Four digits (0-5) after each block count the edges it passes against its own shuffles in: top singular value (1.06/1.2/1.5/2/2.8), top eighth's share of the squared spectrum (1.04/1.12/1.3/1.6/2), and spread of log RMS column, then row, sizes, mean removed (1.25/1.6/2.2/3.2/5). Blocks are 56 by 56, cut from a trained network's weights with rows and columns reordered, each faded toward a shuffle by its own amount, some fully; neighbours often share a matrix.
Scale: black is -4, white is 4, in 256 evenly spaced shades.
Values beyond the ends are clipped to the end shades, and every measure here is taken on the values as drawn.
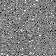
2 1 0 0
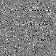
3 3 0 2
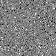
2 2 0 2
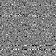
4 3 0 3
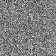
1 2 1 0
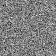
0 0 0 0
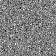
0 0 0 0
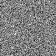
0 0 0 0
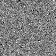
0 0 0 0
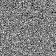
2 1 0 0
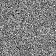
1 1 0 0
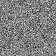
0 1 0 0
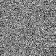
3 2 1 1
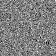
0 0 0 0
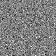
1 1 0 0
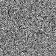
0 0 0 0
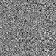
3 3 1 2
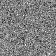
0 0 0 0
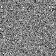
2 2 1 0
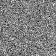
1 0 0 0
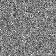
2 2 0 0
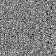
3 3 1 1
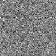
3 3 1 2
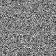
3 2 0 1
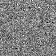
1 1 0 1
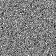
0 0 0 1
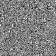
1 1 0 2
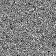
1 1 0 0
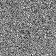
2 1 0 0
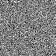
1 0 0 0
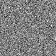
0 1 0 0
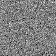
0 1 0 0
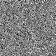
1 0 0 0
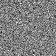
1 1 0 0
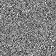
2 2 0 1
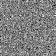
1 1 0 1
